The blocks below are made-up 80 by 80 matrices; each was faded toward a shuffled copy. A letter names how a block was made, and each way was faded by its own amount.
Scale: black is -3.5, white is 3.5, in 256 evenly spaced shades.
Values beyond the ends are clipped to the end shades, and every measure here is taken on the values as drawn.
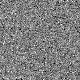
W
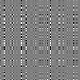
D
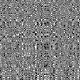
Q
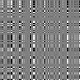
D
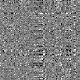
Q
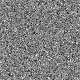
W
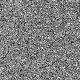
W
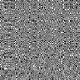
Q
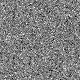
W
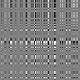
D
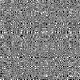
Q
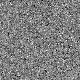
W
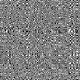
Q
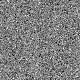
W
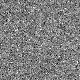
W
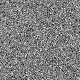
W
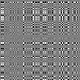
D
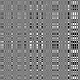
D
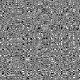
Q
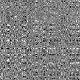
Q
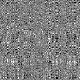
Q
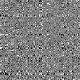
Q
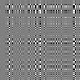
D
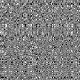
Q
